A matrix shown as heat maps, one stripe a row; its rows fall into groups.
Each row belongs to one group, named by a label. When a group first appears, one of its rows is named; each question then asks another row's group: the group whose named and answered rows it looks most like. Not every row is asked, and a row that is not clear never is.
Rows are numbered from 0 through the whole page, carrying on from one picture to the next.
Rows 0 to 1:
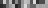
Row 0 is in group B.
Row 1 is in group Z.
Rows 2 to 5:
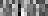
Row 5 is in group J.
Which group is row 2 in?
B
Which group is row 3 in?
J
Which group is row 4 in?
J
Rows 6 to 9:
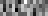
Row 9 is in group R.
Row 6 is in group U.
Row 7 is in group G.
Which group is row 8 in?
G
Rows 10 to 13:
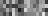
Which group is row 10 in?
U
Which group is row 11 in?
R
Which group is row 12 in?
U
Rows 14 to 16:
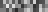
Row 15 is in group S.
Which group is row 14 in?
B
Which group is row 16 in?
R
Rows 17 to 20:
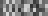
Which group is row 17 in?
S
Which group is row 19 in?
B
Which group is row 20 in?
S
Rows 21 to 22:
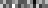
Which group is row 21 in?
R
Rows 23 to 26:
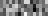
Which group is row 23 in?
B
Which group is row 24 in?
S
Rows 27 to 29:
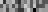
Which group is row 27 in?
U
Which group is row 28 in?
B
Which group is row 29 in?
R
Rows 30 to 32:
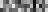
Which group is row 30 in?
R
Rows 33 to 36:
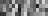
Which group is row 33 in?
Z
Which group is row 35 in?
J
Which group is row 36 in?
Z
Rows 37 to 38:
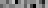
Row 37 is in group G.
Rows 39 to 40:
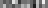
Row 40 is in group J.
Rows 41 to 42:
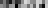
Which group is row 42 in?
G
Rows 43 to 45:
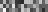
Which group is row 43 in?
R
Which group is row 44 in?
G
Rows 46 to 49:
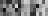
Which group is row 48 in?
Z
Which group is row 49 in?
Z
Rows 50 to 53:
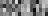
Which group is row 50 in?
B
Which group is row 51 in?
Z
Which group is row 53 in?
J
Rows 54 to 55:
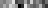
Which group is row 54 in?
G
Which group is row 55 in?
U
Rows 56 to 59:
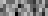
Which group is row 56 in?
J
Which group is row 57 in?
U
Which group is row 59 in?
G
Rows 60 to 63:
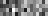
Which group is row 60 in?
R
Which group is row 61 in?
Z
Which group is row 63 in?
G
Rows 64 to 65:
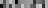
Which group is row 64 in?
G
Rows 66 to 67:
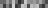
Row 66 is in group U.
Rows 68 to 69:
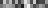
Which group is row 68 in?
B
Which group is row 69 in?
U
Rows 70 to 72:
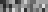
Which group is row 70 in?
Z
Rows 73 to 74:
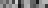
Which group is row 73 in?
B
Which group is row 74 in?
U
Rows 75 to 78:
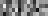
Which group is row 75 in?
R
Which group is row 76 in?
J
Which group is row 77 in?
B
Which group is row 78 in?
Z
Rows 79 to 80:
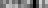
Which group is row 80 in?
S
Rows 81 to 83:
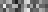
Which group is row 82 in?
J
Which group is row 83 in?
U
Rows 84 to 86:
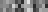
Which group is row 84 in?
U
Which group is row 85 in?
J
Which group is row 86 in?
R
